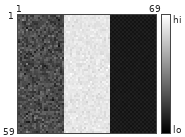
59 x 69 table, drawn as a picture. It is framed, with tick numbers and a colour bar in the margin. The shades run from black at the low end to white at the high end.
The table splits into one row of 3 panels. Panel 1,1: low, fine-grained. Panel 1,2: very high, fine-grained, faint in contrast. Panel 1,3: very low, checkered, faint in contrast.
